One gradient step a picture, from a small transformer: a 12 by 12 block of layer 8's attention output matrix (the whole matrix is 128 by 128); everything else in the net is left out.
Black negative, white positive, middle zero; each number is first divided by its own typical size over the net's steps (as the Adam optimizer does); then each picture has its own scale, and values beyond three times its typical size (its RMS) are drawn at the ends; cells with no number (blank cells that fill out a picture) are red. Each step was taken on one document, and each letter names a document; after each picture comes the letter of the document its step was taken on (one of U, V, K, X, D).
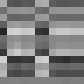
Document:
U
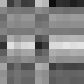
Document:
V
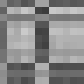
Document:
U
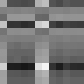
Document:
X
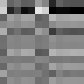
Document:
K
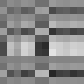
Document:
V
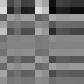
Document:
K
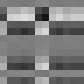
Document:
X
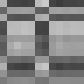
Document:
U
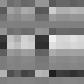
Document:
V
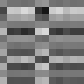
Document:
X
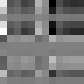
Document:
K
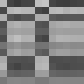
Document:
U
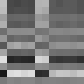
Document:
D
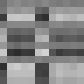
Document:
D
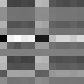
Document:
D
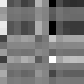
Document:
K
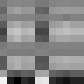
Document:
U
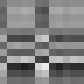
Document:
X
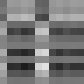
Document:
X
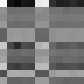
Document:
D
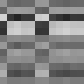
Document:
U
